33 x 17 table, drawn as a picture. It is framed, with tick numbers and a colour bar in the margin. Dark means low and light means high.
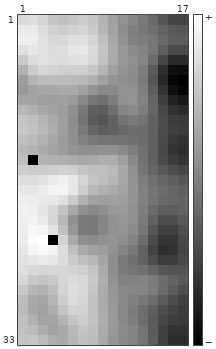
Two lone cells stand out, each far lower than its neighbours. The field is mottled with small blotches. The field climbs toward the left. No row or column stands out. On average the colour sits 60% of the way up the scale.
